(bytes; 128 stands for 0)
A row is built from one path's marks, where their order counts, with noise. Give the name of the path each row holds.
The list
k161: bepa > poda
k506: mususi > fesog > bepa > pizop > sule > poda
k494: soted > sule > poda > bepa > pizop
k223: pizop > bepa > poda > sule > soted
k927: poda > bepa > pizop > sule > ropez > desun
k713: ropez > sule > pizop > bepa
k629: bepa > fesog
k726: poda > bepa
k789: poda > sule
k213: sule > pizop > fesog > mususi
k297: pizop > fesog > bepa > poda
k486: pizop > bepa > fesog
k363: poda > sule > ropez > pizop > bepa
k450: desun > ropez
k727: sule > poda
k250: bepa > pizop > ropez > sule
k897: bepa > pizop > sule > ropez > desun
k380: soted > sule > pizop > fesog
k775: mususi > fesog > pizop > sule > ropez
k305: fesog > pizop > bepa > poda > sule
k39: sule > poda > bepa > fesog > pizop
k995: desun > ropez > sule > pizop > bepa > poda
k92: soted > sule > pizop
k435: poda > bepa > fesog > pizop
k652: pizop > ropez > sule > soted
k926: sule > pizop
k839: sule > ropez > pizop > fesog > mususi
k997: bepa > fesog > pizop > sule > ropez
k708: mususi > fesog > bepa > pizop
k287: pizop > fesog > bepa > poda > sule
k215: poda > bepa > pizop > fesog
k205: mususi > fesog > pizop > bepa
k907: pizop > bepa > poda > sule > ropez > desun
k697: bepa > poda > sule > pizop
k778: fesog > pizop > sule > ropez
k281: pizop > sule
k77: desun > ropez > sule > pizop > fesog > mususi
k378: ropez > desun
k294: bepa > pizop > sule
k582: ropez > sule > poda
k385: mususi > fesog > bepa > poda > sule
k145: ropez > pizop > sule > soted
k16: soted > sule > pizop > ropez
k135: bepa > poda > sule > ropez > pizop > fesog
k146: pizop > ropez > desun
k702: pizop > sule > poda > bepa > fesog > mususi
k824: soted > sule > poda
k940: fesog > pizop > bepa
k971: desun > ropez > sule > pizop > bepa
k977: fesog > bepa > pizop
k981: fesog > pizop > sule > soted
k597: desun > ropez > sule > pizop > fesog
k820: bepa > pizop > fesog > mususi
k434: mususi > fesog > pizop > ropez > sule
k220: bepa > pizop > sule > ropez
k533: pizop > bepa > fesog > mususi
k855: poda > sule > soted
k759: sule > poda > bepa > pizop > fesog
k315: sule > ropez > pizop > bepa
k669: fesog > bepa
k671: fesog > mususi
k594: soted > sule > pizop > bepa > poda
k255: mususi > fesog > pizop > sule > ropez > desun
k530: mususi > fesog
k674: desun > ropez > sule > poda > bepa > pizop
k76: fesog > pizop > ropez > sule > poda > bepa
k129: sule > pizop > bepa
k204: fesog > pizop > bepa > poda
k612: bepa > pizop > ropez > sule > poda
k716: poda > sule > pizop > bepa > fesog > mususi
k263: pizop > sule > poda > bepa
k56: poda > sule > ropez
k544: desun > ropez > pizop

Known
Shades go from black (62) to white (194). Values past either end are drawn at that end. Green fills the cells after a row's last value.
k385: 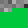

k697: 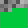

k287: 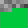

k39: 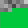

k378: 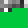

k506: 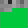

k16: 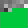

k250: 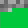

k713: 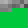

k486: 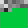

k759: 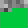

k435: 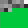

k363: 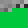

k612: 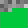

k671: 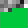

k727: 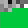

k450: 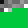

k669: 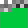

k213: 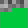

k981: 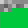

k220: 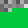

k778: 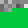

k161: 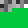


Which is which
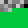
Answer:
k281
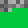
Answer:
k294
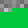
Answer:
k971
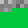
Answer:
k76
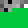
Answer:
k824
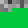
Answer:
k297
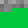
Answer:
k305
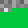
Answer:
k255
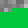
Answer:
k897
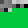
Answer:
k789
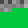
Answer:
k77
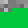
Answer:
k145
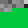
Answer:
k708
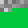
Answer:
k652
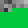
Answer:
k494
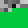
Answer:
k926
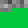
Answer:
k702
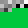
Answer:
k726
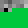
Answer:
k380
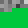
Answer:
k927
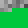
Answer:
k315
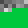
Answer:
k544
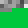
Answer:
k204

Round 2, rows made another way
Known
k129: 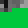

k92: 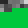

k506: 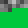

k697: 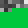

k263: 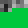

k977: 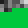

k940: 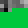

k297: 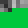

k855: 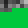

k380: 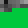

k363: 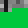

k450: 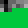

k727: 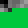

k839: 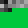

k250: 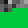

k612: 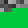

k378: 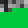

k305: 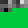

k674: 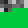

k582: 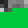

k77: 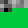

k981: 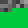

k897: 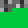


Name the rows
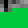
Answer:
k56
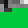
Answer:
k435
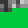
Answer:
k287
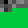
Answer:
k16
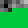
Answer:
k486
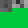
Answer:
k223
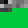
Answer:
k434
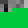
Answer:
k713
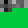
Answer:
k597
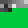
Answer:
k533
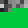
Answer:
k205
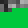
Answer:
k281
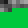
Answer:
k824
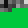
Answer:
k629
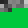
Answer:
k708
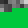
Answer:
k494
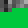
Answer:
k294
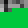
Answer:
k927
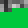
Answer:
k146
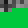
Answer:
k220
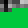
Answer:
k789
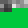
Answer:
k702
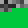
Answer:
k135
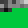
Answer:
k671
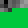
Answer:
k759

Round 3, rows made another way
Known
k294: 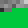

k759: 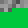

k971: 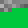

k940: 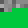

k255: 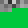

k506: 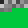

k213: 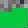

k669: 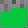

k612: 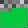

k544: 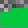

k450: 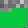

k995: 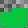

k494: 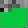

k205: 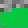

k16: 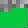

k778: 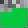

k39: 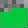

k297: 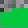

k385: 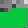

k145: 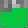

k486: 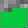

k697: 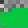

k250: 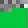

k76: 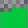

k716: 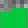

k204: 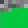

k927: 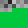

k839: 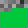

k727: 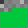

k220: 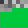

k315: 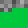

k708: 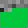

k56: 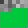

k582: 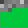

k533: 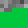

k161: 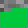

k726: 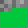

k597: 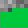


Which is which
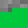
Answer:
k629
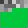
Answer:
k997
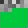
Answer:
k775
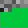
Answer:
k674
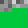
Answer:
k981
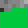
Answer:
k281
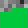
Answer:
k820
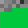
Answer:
k671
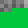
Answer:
k435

